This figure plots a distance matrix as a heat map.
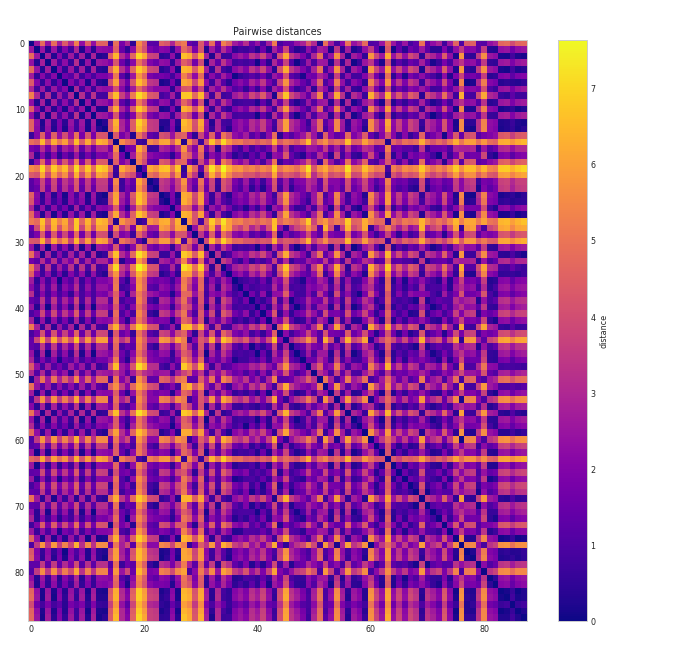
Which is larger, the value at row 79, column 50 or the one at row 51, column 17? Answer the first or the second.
the second
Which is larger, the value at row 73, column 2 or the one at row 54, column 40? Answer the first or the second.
the first
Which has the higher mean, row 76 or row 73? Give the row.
76
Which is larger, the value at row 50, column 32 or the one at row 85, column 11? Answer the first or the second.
the first
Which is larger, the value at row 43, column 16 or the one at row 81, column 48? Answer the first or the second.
the first
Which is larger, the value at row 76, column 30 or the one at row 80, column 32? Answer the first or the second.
the second
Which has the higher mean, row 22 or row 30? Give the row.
30
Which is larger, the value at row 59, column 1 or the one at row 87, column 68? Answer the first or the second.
the second
